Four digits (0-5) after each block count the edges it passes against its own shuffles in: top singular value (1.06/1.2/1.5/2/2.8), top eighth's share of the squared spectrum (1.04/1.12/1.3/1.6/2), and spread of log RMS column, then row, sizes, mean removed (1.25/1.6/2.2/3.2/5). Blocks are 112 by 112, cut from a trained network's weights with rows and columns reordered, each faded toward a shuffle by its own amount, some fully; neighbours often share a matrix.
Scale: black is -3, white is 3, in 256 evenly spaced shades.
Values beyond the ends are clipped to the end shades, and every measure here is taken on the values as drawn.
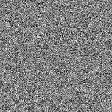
3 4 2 1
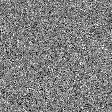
0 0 0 0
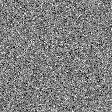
1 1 0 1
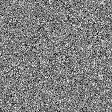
1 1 0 0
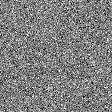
0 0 0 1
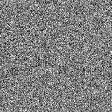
3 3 1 0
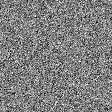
0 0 0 0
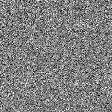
3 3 1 1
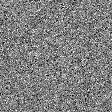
0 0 0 0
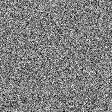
0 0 0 0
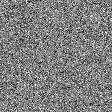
0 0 0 0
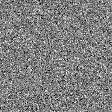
1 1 0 1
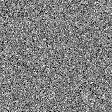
2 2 0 0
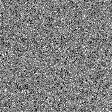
1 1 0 0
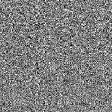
3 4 2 2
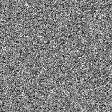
3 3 1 1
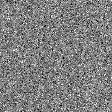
1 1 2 0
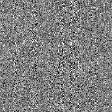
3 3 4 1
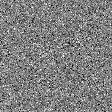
0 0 1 0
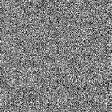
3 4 2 1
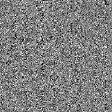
2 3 3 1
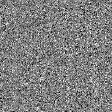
2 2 2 0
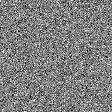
1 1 1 0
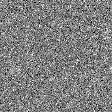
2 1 1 0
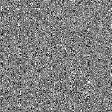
2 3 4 0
